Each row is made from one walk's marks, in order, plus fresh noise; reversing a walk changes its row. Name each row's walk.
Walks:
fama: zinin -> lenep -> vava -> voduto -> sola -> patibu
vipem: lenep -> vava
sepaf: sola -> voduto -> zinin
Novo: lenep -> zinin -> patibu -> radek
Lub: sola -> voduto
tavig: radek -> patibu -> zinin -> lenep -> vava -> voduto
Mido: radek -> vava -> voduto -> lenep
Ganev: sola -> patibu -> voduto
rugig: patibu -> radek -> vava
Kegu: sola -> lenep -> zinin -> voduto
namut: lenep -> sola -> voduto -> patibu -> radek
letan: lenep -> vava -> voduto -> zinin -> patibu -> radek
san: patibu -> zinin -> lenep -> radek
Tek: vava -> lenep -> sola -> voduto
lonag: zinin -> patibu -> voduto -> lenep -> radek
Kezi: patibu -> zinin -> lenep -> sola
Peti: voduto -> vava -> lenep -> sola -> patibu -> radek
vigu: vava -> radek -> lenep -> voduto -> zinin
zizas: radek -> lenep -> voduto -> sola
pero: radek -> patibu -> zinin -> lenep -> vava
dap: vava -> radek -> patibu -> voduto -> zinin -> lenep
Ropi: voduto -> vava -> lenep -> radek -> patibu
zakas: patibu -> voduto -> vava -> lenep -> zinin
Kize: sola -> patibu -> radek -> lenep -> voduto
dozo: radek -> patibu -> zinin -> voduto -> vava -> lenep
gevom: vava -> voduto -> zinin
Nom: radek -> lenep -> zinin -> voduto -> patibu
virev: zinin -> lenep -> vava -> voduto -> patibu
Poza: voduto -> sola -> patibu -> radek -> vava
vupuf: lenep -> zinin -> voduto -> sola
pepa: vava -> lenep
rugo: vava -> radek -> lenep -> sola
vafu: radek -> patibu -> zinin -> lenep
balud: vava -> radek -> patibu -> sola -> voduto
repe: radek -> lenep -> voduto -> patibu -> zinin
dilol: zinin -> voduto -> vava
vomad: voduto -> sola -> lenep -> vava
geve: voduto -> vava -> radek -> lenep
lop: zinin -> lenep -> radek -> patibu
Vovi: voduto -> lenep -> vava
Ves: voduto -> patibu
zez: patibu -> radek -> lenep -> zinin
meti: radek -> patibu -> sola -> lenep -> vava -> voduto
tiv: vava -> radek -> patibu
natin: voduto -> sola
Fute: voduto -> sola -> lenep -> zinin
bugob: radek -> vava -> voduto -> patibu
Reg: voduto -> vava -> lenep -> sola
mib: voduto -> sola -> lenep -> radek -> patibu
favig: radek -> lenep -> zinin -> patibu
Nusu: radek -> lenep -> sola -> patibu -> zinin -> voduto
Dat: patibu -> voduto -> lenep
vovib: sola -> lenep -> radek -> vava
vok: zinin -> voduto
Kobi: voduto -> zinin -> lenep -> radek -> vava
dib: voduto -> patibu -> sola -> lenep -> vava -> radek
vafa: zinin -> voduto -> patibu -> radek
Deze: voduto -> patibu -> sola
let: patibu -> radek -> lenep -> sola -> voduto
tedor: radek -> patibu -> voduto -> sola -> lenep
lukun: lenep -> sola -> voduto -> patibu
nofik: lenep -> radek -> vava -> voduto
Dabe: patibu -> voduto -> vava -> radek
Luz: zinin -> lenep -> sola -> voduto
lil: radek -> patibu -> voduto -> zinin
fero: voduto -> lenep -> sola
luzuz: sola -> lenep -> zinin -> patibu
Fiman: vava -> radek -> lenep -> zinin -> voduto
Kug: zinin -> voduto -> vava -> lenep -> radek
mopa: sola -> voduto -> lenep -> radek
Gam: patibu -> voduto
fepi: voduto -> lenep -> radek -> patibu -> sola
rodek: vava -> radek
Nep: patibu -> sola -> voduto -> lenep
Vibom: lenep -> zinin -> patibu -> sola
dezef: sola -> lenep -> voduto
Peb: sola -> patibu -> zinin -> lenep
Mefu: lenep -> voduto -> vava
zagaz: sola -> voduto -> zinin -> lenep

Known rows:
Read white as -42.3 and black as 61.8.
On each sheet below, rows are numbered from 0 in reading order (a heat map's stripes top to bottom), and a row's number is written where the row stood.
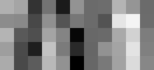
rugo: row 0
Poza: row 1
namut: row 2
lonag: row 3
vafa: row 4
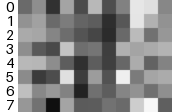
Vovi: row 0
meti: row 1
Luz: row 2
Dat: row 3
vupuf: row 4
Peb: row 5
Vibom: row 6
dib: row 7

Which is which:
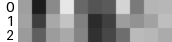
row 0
favig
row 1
Nom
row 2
bugob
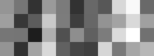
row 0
Dabe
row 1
Ropi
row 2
Kobi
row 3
repe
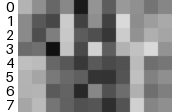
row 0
Kezi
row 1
zagaz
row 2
vigu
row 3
pepa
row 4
zizas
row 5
let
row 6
fero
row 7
Tek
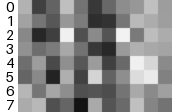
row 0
mib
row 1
Kize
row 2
vafu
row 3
Fiman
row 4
Mefu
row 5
vipem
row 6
fama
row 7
Reg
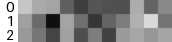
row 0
Deze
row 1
mopa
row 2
Nep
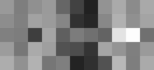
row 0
Kegu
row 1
vok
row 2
rugig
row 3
sepaf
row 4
Ganev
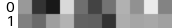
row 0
san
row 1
gevom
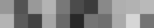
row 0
virev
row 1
Peti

